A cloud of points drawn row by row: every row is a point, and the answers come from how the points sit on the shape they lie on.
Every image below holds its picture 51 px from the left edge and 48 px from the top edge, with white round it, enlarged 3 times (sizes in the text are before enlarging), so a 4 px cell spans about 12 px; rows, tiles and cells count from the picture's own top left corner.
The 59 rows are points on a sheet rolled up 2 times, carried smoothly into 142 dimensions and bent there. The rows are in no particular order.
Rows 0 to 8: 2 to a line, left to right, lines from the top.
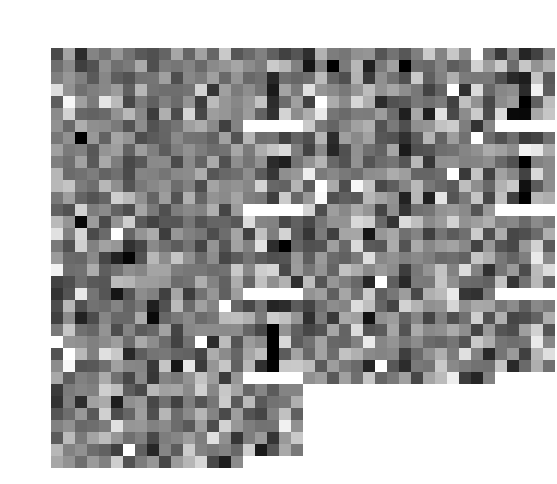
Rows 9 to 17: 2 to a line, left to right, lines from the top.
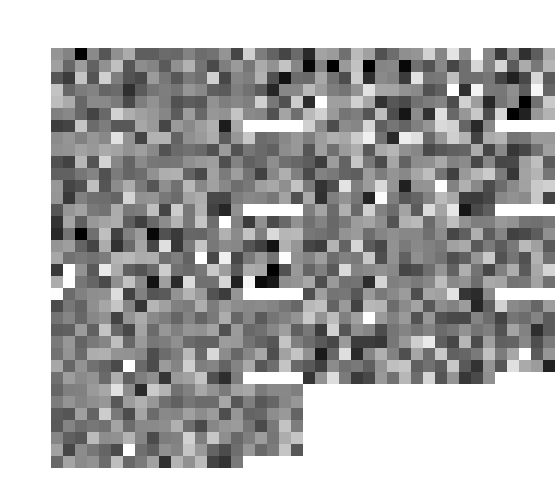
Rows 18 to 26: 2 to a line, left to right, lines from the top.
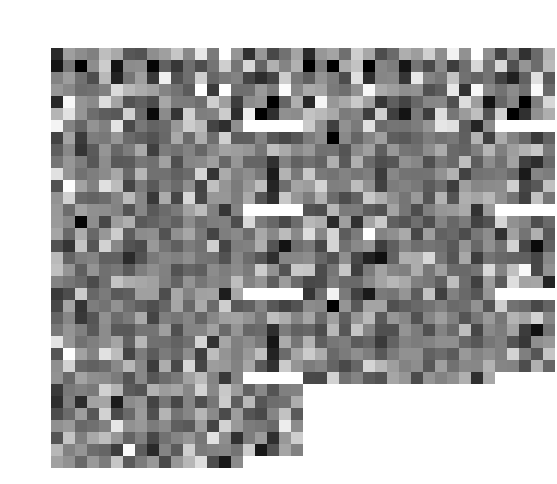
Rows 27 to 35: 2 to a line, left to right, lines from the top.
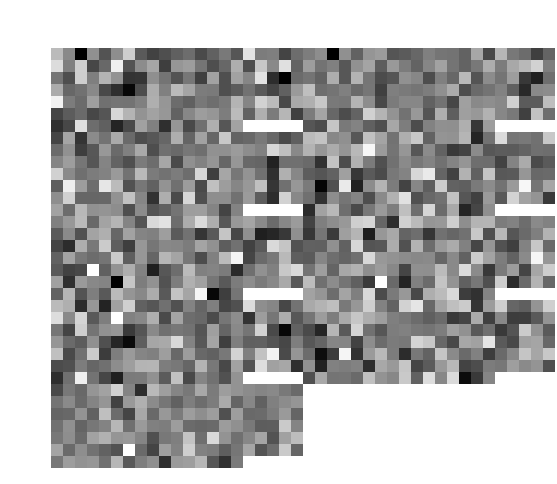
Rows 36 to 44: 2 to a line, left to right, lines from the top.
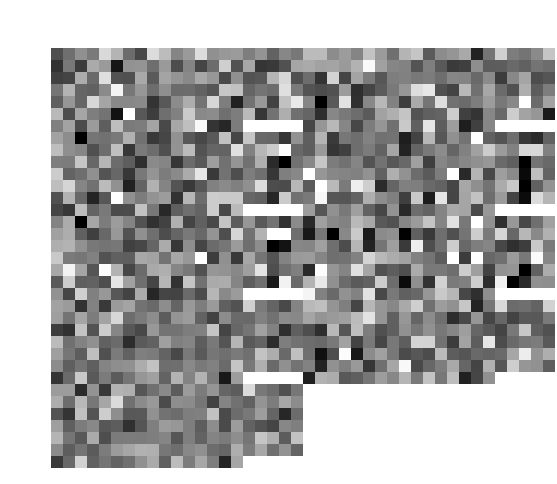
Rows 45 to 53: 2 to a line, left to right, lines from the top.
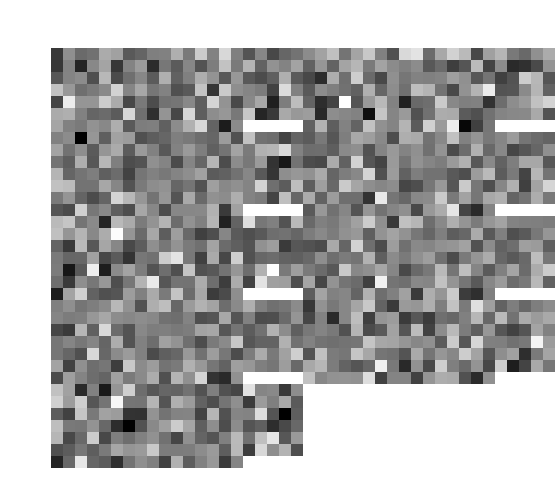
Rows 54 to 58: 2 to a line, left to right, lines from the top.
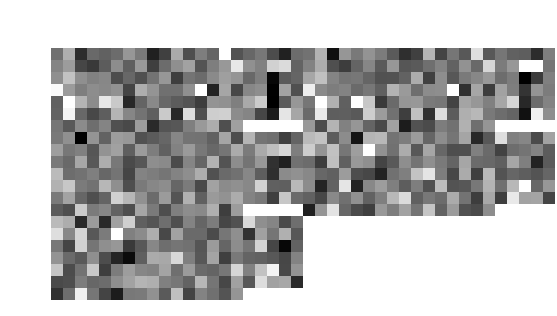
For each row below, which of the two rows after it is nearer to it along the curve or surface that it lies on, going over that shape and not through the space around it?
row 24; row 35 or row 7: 7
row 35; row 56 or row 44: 44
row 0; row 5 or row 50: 5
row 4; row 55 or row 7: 55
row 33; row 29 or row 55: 55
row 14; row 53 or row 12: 12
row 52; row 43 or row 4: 43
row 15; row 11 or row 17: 17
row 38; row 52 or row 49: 49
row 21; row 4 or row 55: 4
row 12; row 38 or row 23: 23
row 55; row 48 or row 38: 38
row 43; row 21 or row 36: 36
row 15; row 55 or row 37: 37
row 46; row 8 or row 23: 8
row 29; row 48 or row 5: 5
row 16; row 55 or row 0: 55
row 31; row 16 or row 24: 16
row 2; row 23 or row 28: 28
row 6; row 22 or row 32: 32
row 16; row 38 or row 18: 38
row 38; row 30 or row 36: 30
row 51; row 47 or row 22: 22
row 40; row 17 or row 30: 30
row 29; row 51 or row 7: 7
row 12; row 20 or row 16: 16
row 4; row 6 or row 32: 6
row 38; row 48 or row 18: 18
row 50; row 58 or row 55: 58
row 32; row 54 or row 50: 50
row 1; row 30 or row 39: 39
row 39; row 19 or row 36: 19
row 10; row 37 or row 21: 37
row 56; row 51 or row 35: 51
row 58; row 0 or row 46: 46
